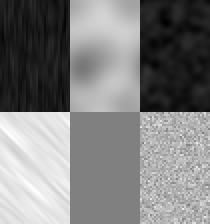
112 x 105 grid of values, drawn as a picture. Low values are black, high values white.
It is made of 2 by 3 panels. Panel 1,1: very low, streaked downward, faint in contrast. Panel 1,2: high, smooth. Panel 1,3: very low, blotchy, faint in contrast. Panel 2,1: very high, slanting down to the right, faint in contrast. Panel 2,2: middling, flat. Panel 2,3: high, fine-grained.
